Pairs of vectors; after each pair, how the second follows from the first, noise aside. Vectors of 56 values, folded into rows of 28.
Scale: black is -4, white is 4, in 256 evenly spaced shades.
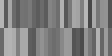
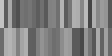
copied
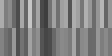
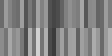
wrapped around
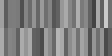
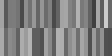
copied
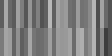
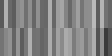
copied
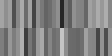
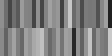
wrapped around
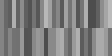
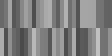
wrapped around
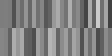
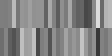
sign-scrambled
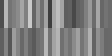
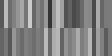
copied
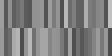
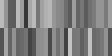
wrapped around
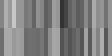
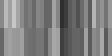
copied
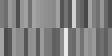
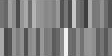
copied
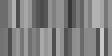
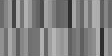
sign-scrambled
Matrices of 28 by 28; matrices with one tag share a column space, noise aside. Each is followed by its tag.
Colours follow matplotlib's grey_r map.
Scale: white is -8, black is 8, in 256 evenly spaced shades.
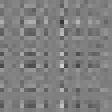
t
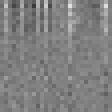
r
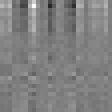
r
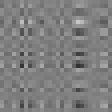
t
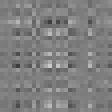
t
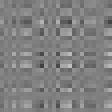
t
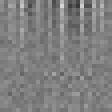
r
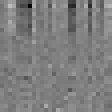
r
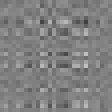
t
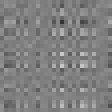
t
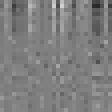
r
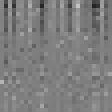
r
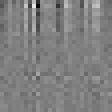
r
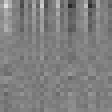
r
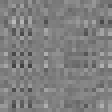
t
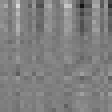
r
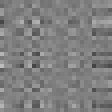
t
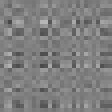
t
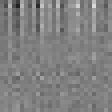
r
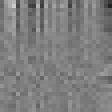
r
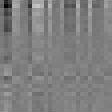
r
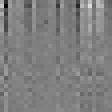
r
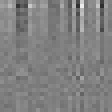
r
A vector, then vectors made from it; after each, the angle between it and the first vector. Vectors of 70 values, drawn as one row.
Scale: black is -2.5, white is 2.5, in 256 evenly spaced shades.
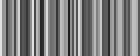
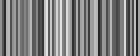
orthogonal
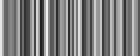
nearly parallel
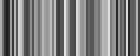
orthogonal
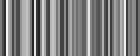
partly opposed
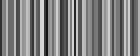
nearly opposite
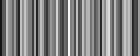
nearly opposite
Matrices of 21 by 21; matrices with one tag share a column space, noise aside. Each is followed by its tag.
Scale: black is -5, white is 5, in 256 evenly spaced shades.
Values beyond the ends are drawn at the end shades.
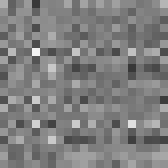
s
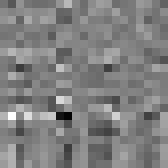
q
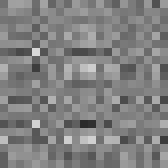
s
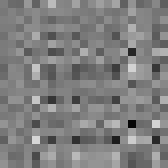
s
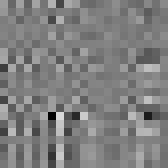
q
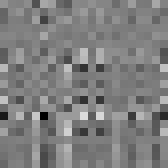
q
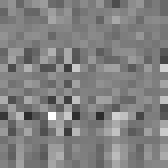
q
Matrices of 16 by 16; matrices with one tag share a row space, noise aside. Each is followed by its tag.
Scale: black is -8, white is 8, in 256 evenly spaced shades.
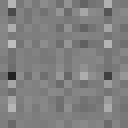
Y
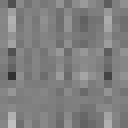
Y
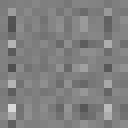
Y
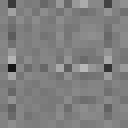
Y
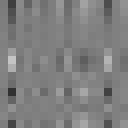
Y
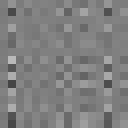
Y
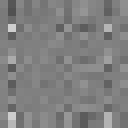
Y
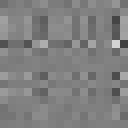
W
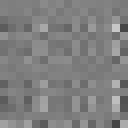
W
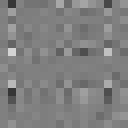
Y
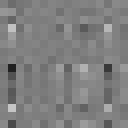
Y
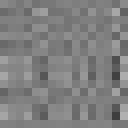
W
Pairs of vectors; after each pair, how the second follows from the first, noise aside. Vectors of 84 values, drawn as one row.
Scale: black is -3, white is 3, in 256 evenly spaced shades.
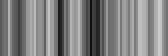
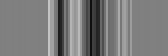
partly zeroed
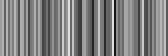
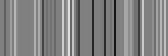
partly zeroed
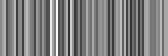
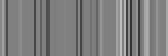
partly zeroed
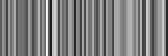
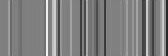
partly zeroed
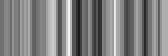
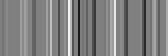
partly zeroed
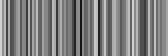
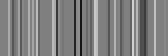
partly zeroed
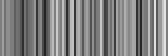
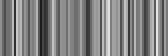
shuffled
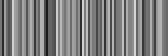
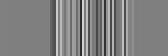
partly zeroed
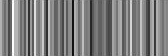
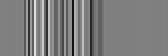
partly zeroed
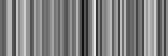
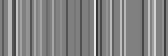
partly zeroed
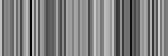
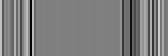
partly zeroed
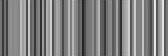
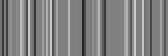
partly zeroed
